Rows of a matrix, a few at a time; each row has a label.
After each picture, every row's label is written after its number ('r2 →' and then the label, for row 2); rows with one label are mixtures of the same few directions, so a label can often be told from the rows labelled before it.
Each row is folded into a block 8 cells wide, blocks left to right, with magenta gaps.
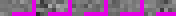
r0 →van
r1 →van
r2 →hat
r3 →van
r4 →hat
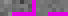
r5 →van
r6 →hat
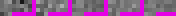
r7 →van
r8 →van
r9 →van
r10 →van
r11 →van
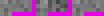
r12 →van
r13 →van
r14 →van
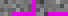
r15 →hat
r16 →van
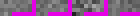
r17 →hat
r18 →hat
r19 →van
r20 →van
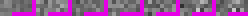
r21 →van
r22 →van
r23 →van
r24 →hat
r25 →hat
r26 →hat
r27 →hat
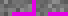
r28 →hat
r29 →hat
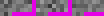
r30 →hat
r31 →hat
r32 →hat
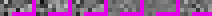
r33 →hat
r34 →van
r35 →hat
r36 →hat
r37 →hat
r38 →hat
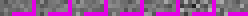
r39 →van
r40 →hat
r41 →hat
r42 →hat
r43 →van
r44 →hat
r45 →van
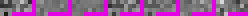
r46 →hat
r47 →van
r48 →hat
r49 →hat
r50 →hat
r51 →van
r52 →van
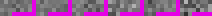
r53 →hat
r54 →hat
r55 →hat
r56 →van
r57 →van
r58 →hat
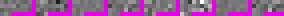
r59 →hat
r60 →van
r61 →van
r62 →hat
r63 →van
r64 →van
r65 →van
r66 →hat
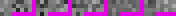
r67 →hat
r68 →hat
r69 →hat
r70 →van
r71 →van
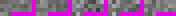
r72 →van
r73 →van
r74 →hat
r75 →hat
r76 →van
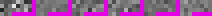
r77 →hat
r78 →hat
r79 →hat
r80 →hat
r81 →van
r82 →van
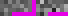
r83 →van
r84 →hat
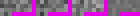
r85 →hat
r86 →hat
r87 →van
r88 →van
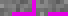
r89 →hat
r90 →hat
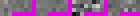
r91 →van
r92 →hat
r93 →van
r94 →hat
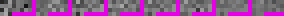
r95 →van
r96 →hat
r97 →hat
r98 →hat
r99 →hat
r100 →hat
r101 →hat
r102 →van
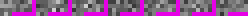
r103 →hat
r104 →hat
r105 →hat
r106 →van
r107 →hat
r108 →hat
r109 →hat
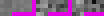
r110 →van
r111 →van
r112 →van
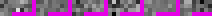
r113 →hat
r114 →van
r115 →van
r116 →hat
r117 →van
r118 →van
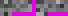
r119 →hat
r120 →van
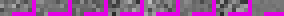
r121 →hat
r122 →van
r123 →van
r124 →hat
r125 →van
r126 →van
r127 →hat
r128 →van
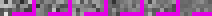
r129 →hat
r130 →hat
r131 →van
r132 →van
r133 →hat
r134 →hat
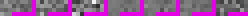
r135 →van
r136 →hat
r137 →van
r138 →hat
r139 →hat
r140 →van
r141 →van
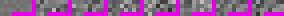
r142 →hat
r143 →hat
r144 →hat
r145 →hat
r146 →hat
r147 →van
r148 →hat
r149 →hat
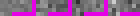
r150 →van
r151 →van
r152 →van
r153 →van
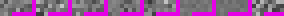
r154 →hat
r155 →van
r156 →hat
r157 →hat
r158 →van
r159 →hat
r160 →van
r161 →hat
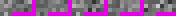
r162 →hat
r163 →hat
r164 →hat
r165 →van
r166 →hat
